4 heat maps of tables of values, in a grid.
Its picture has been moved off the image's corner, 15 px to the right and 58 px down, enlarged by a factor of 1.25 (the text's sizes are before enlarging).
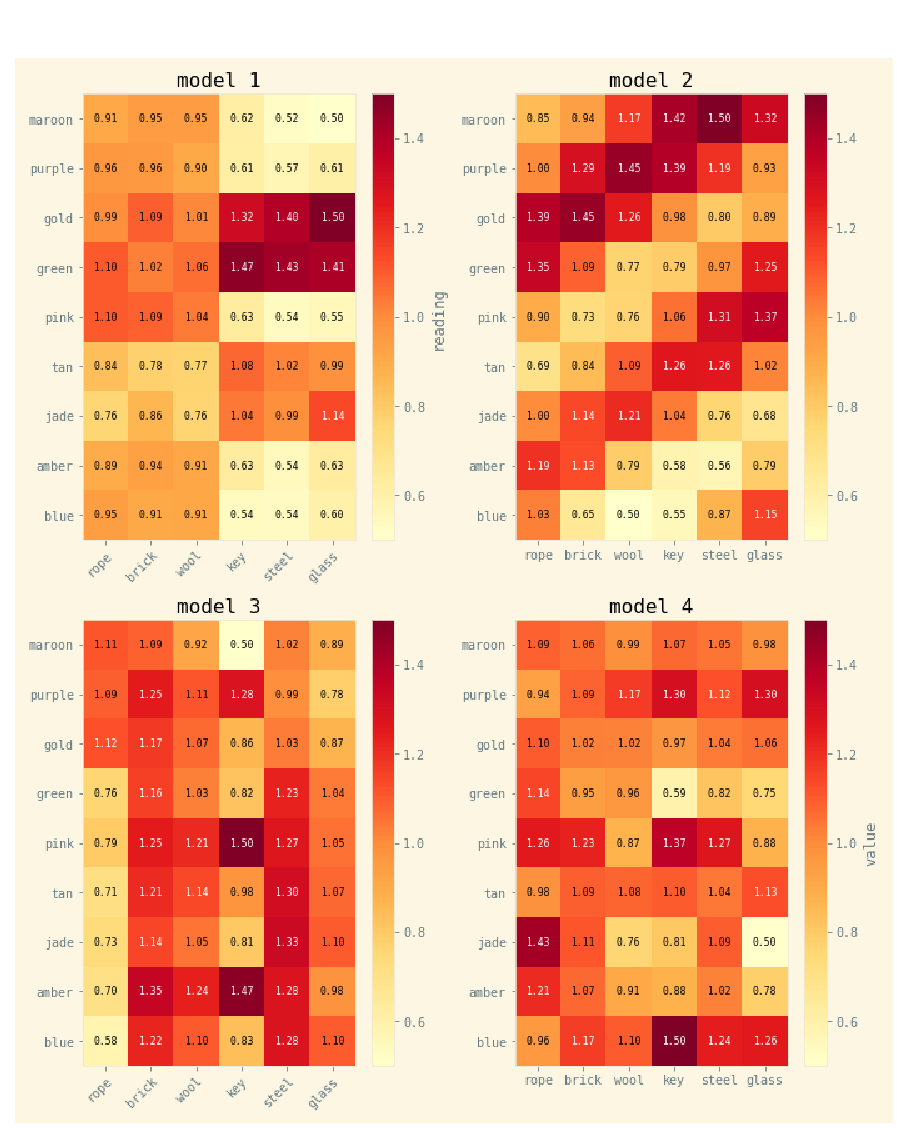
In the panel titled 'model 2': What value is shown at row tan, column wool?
1.09
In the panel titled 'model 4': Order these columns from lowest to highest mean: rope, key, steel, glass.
glass, key, steel, rope
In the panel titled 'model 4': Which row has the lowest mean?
green
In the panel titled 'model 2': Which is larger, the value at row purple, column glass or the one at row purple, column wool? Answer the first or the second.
the second
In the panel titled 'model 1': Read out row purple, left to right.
0.96 0.96 0.90 0.61 0.57 0.61
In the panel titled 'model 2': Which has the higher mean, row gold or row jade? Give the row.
gold
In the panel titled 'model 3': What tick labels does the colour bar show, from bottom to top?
0.6, 0.8, 1.0, 1.2, 1.4
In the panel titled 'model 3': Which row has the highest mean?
pink
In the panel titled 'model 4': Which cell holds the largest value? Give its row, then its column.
blue, key
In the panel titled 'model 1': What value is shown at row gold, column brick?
1.09
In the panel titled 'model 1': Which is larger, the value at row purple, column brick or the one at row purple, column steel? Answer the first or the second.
the first
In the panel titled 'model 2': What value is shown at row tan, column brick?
0.84
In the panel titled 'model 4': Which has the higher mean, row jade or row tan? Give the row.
tan
